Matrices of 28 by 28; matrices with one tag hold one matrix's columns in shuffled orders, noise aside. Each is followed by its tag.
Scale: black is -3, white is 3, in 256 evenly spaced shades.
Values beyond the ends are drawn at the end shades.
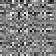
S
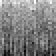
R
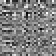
S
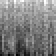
R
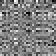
S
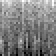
R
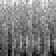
R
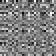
S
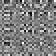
S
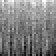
R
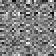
S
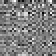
S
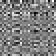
S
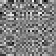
S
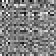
S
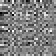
S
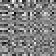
S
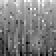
R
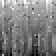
R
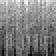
R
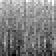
R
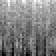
R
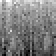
R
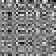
S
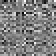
S
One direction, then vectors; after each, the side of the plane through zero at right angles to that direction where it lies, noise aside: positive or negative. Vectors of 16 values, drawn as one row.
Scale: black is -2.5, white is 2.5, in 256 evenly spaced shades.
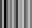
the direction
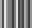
negative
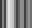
positive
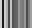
negative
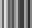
negative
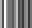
negative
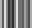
negative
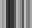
negative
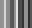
negative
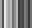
negative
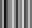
positive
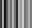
positive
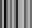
positive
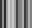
positive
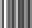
negative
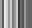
negative
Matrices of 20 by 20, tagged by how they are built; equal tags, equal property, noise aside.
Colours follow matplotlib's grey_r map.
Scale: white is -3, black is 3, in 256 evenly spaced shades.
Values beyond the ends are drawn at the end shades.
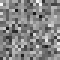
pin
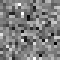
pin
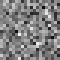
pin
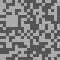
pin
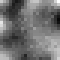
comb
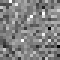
pin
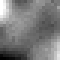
comb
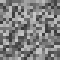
pin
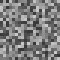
pin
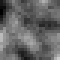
comb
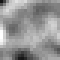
comb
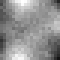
comb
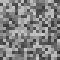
pin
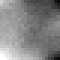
comb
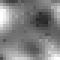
comb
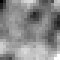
comb
